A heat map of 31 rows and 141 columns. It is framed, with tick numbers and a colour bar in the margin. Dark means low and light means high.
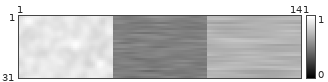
The table splits into one row of 3 panels. Panel 1,1: very high, blotchy, faint in contrast. Panel 1,2: middling, streaked across, faint in contrast. Panel 1,3: high, streaked across, faint in contrast.
